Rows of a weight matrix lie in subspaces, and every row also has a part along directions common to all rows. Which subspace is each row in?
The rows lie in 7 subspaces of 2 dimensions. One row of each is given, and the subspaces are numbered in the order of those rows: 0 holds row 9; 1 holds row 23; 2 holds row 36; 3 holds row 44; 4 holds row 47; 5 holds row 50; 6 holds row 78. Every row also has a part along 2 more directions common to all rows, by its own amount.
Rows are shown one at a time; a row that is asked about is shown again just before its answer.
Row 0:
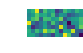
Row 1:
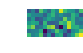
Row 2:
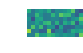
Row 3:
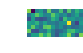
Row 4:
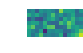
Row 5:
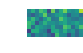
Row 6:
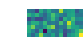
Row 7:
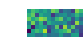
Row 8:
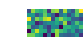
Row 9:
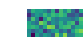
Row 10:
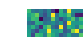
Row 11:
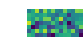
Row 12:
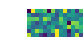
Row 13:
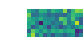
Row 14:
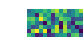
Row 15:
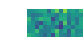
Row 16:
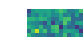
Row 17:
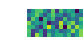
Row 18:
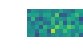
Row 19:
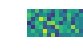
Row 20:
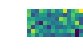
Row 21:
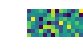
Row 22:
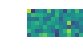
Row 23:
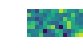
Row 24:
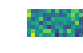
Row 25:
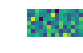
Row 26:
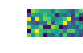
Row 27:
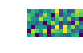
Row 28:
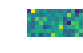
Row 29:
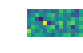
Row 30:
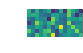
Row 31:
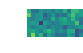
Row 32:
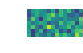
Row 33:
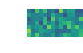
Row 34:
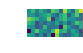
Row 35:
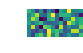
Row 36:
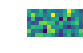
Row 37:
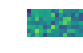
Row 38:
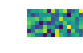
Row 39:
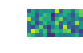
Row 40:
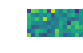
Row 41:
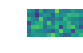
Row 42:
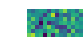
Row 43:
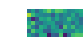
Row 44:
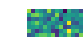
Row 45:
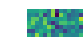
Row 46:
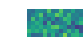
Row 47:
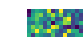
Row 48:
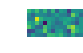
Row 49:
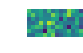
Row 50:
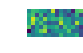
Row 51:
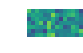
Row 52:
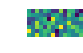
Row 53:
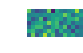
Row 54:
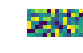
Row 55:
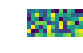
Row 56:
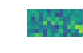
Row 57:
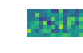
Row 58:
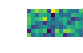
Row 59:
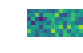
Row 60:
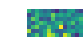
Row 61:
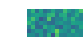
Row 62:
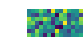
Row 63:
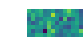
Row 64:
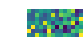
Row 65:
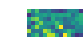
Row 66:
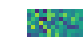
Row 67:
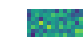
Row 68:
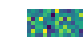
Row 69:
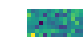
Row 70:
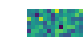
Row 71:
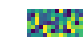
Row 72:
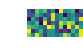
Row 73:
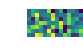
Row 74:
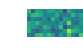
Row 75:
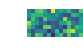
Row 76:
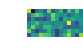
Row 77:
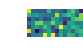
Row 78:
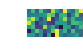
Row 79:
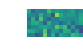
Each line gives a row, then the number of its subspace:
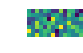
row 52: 6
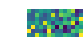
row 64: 5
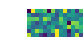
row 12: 3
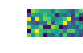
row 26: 4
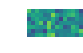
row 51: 2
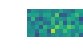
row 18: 5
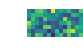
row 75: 3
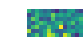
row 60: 1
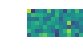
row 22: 3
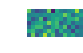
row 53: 3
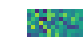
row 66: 6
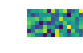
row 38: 2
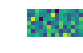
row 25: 1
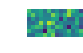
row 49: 2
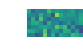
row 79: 4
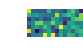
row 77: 4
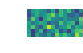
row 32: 0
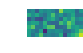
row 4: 1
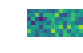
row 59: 5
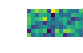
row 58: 3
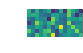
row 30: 6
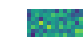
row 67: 0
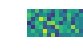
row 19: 6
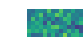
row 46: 4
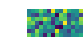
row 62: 5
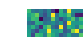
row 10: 6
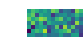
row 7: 5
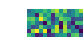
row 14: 4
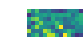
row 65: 1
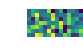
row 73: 4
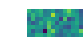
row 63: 2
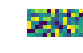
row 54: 2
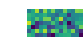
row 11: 1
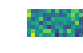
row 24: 0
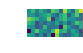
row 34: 6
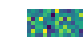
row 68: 2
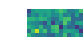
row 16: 4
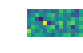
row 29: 2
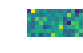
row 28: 3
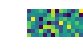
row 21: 5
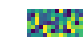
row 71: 2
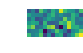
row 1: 1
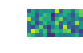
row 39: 2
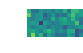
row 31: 0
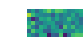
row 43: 1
